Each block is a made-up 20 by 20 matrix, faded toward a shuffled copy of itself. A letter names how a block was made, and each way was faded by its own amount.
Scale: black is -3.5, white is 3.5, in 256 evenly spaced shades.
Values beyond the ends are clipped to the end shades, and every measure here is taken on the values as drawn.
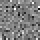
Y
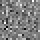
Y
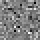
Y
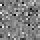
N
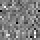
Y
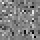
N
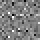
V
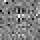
V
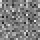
V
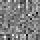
V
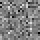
Y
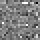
Y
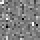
N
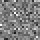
V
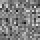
V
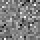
N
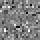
N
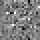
N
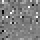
N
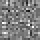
Y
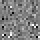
Y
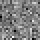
V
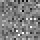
N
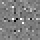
N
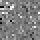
N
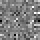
Y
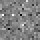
N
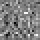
V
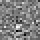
V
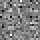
V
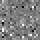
N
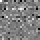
N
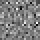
V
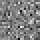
V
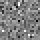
Y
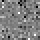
N
